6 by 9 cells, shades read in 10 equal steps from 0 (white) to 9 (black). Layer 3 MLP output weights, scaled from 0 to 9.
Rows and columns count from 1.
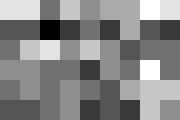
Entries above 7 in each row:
0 1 0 0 0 0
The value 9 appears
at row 2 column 3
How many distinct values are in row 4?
4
